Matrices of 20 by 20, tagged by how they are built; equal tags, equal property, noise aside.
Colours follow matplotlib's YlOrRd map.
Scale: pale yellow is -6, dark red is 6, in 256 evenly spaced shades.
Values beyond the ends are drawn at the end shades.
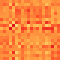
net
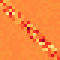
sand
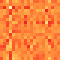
net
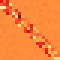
sand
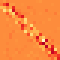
sand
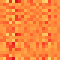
net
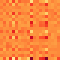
net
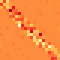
sand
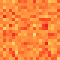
net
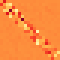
sand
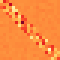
sand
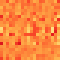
net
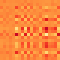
net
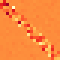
sand
